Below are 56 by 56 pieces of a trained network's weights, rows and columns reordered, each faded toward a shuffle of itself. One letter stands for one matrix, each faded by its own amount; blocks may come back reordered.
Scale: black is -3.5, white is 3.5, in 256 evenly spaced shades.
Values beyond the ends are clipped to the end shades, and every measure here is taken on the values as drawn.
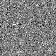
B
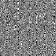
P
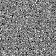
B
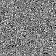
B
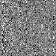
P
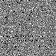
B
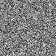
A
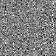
P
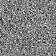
B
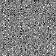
P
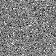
B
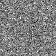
B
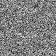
A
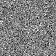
A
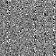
P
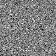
B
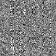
P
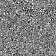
B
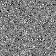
B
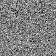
B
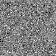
B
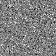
B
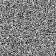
A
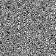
P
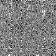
P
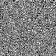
A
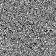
B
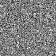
A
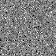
B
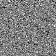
B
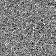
B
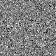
B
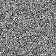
B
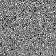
B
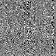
P
